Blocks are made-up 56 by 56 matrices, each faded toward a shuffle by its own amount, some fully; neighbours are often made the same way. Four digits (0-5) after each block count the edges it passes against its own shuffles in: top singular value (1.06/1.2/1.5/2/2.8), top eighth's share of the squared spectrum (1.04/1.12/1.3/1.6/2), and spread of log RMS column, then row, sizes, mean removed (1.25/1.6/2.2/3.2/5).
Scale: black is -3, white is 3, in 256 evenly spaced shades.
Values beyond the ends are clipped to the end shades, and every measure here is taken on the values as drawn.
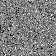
0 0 0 0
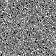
0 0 0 0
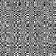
5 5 4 3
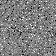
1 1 0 0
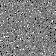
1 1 0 0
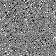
0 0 0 0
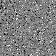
0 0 0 0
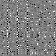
4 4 2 2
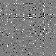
4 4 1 2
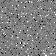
1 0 0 0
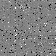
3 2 0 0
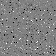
1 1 0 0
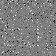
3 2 0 1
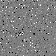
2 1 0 0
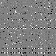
4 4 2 2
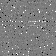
2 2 0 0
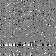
4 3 0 2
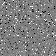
1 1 0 0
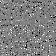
3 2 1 1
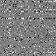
4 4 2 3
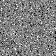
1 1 0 0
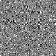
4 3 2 2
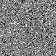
2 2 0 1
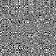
4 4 2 3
